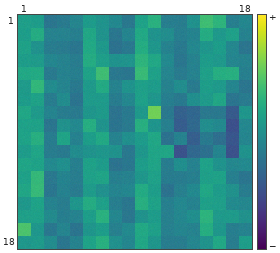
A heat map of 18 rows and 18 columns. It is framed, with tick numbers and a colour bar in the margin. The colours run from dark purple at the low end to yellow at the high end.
Stripes: upright, repeating 4 times. Histogram: bell-shaped. Odd patch: lower, in the middle right. Ninth with the lowest average: middle right.
